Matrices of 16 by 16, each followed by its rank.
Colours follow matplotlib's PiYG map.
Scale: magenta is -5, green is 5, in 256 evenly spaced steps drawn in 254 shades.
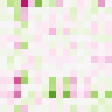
three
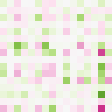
three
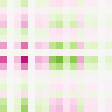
one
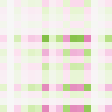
one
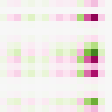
one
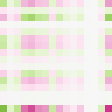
one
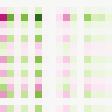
one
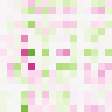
three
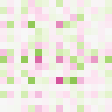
three
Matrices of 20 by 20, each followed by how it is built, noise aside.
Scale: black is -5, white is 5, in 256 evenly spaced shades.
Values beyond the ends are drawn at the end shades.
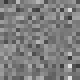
low rank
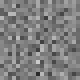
low rank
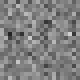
low rank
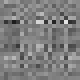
low rank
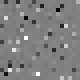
sparse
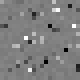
sparse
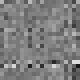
low rank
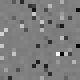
sparse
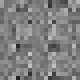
low rank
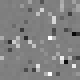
sparse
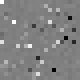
sparse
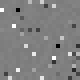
sparse
